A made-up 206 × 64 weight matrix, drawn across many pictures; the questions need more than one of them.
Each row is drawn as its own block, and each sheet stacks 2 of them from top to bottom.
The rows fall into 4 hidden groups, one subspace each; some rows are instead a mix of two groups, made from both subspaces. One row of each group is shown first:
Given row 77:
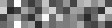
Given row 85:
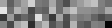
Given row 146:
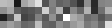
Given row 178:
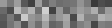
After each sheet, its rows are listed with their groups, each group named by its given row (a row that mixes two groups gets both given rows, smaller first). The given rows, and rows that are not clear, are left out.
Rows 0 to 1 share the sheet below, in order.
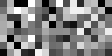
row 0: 77
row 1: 85 and 178
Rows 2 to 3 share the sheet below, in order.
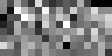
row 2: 178
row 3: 146
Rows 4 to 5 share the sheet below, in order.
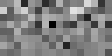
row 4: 77
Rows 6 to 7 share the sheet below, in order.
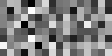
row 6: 85 and 146
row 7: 85
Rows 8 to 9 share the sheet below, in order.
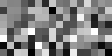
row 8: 178
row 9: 85
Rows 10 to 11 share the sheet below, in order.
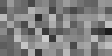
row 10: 85
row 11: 178
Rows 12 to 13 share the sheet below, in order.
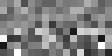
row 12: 77
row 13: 77
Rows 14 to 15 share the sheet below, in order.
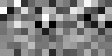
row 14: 77
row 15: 77
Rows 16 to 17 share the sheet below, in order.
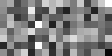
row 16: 178
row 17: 85
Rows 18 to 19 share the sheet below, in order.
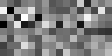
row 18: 85 and 178
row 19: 178
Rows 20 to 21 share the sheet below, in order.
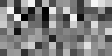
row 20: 178
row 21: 77 and 85
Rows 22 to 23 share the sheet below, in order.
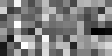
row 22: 77
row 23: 178
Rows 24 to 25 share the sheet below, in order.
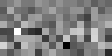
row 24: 85
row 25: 146
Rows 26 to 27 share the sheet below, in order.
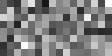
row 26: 146
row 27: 178
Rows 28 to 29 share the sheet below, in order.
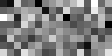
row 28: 146
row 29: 85
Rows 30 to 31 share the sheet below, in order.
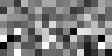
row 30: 77
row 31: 77
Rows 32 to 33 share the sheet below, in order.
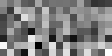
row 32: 178
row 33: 85
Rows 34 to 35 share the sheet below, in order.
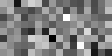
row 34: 146
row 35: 178
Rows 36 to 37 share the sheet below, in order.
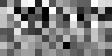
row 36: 178
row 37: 146
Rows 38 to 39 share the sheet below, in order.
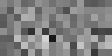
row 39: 178
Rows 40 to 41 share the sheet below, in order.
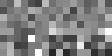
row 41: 178
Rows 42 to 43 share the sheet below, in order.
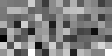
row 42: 77 and 85
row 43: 85
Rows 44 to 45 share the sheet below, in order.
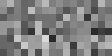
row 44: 146 and 178
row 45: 178
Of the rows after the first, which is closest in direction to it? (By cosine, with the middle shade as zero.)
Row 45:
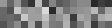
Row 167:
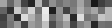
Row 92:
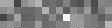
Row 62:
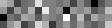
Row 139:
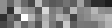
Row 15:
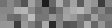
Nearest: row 167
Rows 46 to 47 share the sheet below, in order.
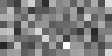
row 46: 146
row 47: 146
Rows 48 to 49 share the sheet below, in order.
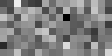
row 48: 146
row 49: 146 and 178
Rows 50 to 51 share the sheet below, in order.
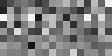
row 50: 85 and 146
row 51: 77
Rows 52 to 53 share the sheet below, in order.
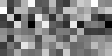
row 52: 85
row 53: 178
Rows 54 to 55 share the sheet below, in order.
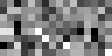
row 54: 77
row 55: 146
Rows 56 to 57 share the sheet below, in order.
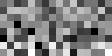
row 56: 77
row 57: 85
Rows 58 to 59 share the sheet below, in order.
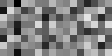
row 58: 77
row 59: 77
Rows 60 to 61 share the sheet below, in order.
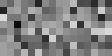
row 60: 77
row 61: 178
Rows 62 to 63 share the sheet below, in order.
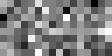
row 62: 146 and 178
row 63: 178
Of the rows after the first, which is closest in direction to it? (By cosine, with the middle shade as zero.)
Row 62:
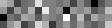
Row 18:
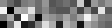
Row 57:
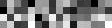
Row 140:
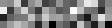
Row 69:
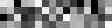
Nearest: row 69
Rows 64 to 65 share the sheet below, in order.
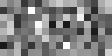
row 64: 77 and 178
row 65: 146
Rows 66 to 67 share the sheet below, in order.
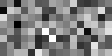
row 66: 77
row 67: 178
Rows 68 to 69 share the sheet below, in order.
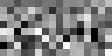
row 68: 85
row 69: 146
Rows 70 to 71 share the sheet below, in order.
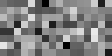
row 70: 77 and 146
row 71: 146
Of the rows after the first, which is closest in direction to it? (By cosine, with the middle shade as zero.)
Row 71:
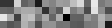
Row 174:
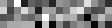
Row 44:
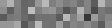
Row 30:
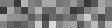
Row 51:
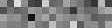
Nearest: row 174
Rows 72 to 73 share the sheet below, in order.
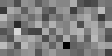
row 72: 77
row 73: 146
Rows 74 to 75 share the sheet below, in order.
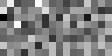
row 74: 77 and 146
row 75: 85
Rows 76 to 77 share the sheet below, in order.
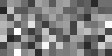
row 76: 85
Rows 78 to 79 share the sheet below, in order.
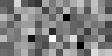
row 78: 146
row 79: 178
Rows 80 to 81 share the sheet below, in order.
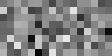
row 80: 77 and 178
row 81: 178
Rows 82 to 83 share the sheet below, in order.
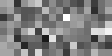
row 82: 146
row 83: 178
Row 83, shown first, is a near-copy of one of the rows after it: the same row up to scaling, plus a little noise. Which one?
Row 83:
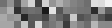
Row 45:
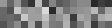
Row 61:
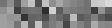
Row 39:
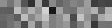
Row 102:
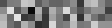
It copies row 61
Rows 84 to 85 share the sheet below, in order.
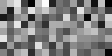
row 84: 146
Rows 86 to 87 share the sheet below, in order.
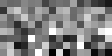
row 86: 77 and 178
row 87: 178
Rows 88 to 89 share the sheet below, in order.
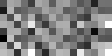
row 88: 85
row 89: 85
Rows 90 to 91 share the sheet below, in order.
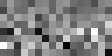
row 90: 85
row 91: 146
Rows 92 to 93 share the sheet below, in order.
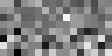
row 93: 77
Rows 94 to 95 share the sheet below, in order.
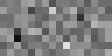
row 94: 178
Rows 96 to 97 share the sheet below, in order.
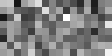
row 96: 146
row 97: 85
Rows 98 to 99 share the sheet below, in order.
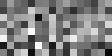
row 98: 85
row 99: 85
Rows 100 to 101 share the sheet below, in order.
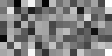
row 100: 146
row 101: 85
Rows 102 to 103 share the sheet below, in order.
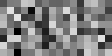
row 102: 178
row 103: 77
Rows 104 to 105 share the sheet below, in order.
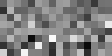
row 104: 85
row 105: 85
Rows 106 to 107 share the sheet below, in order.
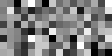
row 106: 146
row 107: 178
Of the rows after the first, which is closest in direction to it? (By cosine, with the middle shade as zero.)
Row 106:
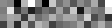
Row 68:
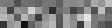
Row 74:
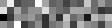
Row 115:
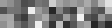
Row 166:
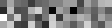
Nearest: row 115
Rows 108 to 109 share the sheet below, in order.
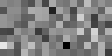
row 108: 178
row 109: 146
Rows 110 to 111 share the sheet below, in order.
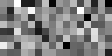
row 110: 77 and 146
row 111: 146
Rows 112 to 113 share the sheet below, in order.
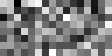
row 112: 146
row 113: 77
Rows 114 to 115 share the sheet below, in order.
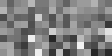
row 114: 85
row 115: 178
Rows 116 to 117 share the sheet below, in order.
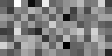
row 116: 77 and 146
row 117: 146
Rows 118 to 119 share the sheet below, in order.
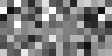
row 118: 77
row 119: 85
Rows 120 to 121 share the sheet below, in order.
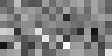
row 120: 146
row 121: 146
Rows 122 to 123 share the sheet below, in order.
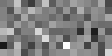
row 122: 146
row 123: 146
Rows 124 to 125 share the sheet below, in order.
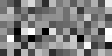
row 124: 146
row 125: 146
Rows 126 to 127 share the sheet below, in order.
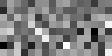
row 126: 85
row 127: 146
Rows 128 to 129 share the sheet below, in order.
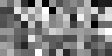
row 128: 178
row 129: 178
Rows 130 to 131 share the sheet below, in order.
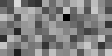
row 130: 146
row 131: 77
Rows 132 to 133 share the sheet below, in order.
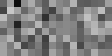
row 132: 77
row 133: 178
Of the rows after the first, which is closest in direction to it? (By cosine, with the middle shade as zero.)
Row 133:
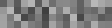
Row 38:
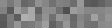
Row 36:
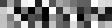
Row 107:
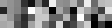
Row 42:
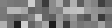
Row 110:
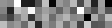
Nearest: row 36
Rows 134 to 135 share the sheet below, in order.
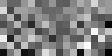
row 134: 85
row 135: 85
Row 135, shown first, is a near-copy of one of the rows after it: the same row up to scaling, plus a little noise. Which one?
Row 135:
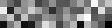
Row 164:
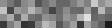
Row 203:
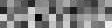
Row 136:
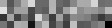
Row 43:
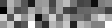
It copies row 164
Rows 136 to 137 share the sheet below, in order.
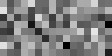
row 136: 85
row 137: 146
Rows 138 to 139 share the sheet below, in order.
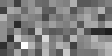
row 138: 77
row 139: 178
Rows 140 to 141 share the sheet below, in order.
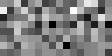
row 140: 77
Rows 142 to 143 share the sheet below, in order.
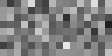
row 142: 85 and 146
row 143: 146
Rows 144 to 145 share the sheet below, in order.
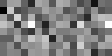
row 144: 85
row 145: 178
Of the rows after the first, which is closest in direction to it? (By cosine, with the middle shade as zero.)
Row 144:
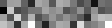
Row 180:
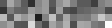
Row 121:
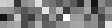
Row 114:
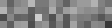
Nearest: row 180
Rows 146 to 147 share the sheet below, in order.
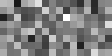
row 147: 178
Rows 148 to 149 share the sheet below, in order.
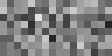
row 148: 85
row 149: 178
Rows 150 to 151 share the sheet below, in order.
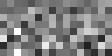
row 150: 85
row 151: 77
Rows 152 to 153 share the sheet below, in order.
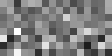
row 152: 146
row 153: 77
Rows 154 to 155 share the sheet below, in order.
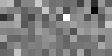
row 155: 77
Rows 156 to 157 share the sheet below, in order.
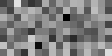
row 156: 146
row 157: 85
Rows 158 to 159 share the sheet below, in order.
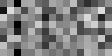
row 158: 77
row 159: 77
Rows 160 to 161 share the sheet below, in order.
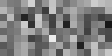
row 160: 85 and 178
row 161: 178
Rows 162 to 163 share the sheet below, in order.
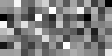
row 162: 85 and 146
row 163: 146
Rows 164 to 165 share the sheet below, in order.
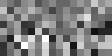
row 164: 85
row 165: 178
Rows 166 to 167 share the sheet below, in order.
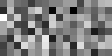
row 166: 85 and 178
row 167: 178
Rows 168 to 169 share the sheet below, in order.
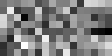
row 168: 178
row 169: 178
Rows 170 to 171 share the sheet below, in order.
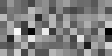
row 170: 85
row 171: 146
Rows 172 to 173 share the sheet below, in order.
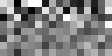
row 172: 146
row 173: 77
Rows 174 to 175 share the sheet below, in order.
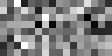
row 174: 77
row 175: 178
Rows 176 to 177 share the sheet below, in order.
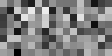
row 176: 178
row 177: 77
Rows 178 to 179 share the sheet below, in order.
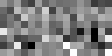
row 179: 77 and 146
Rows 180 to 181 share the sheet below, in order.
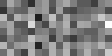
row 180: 85
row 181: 85
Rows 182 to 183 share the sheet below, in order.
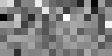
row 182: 146
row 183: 77
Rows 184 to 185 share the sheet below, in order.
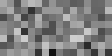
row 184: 85 and 146
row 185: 77
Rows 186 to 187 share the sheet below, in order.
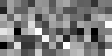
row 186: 85
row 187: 146
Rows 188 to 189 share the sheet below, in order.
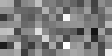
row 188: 146
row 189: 146
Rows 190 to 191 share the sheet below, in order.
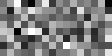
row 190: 146
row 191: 146
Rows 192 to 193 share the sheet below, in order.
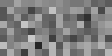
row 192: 85
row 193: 85
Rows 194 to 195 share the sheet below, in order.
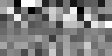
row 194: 146 and 178
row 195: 85 and 178
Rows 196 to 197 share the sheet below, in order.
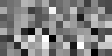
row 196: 178
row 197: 178
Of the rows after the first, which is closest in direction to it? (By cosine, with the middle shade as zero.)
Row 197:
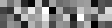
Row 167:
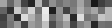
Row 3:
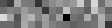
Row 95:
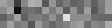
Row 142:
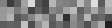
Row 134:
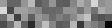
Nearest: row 167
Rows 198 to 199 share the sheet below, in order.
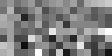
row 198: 178
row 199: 178
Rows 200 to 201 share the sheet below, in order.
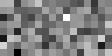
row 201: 77
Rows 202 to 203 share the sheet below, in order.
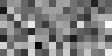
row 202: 85
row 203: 85
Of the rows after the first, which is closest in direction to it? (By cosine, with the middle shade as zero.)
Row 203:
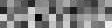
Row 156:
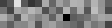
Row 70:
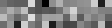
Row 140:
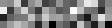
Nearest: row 156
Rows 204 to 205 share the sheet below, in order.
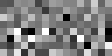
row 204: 146
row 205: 146
